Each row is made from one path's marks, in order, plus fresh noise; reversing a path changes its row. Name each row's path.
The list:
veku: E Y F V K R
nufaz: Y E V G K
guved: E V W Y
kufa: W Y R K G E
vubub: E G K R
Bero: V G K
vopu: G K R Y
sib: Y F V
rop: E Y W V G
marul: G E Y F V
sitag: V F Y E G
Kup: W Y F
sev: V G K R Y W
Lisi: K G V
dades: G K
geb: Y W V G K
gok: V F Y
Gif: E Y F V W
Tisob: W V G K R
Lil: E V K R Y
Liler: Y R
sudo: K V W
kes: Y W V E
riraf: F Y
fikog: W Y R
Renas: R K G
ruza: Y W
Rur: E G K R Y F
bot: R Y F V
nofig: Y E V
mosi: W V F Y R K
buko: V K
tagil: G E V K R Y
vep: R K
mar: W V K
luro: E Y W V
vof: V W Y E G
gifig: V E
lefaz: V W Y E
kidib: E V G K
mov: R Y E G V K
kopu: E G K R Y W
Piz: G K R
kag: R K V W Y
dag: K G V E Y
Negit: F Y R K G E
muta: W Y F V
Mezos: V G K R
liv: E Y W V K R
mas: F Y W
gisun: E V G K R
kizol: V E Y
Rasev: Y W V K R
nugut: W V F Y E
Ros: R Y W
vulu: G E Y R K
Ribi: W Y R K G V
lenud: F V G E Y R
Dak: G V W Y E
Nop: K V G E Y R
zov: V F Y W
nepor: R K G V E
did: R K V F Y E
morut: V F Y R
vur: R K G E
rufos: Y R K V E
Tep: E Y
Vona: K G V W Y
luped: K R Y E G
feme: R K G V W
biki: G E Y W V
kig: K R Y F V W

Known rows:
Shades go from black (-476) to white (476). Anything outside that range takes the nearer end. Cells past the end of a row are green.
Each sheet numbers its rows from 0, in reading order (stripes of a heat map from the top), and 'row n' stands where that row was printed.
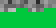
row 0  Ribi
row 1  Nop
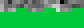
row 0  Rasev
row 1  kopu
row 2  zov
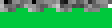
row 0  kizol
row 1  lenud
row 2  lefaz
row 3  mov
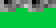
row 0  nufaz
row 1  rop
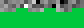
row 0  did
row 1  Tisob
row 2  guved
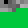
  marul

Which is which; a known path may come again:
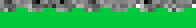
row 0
gisun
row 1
vof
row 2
marul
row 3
tagil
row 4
luped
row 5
kizol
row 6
Liler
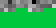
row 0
dag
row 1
morut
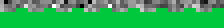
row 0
nofig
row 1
rufos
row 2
mar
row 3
Negit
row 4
vopu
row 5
mosi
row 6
nepor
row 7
lefaz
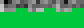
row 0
nugut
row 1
Ribi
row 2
geb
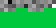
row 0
Bero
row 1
did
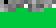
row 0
veku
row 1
vur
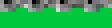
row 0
nufaz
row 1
rop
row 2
zov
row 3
lenud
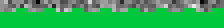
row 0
kag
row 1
Dak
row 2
ruza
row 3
Piz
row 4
Rasev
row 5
vubub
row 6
vulu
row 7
guved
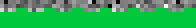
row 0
Kup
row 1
fikog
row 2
Nop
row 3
Tisob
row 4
sib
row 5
mov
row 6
sev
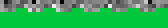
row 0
liv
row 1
riraf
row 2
Gif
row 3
kig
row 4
kopu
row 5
Mezos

